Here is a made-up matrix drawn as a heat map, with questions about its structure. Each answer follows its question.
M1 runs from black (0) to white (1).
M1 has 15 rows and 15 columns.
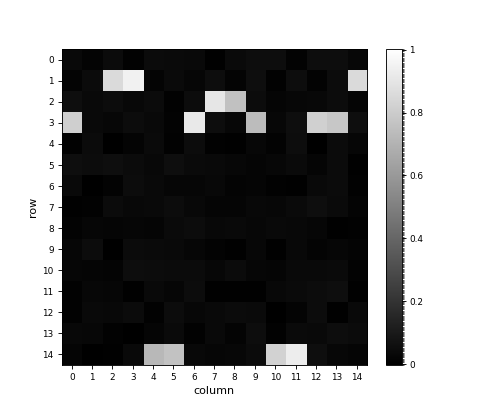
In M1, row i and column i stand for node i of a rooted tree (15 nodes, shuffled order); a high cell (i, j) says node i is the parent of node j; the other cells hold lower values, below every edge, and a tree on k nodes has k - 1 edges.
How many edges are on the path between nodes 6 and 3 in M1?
1
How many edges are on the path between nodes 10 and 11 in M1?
2
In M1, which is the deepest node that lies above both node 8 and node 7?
2
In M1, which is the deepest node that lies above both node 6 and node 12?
3
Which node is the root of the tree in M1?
1
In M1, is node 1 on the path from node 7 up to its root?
yes
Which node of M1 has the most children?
3
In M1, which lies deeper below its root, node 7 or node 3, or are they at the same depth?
node 7
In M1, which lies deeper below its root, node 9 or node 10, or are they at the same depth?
the same depth
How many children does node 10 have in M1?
0
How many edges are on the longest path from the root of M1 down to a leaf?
2
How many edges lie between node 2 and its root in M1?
1
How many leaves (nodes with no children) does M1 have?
11
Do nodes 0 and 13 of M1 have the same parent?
yes
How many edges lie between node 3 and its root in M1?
1
